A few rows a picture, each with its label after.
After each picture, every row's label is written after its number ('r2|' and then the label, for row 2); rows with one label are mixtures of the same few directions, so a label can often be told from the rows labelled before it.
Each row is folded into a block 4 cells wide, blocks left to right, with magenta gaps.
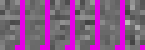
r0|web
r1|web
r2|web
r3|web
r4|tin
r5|tin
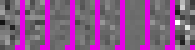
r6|tin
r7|web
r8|web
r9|tin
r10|tin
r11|web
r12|tin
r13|tin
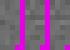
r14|tin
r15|web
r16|web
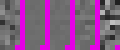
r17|tin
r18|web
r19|web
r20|web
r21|web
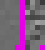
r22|web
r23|web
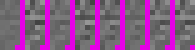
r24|web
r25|web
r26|web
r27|web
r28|web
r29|web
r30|web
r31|web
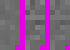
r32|tin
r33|web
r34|web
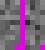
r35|web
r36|tin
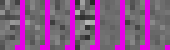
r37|web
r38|tin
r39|tin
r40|web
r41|tin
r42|tin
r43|tin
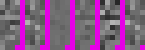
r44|web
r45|tin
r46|tin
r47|web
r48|web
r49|tin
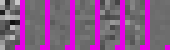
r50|web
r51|tin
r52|tin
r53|web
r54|web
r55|tin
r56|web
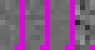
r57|tin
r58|web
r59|web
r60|tin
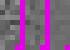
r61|web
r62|tin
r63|web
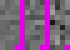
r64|web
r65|web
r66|tin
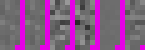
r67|tin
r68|tin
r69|web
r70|tin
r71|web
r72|web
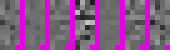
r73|tin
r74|tin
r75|web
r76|web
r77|web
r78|web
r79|tin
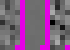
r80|tin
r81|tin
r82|tin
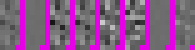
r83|tin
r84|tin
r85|tin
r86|tin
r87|tin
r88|web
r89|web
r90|tin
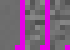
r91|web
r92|web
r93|web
